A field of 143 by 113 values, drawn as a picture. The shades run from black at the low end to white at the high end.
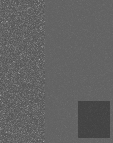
Odd patch: lower, in the bottom right. Ninth with the lowest average: bottom right. Mirror symmetry: none. Stripes: none. Seam: vertical, 40% of the way across, the right part calmer. Odd rows or columns: none.
